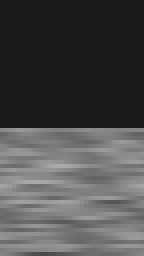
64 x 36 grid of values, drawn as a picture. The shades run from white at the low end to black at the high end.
It is made of 2 by 1 panels. Panel 1,1: very high, flat. Panel 2,1: middling, streaked across.
